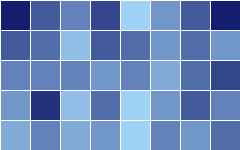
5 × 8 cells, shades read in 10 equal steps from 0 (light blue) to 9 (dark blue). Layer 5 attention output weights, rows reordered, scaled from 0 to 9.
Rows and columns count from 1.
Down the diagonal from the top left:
9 5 4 5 0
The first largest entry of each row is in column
1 1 8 2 8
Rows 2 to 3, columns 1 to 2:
6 5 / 4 4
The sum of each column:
24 27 12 24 9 15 25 28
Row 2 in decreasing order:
6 6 5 5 5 3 3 1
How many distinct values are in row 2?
4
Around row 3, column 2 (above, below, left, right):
5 8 4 4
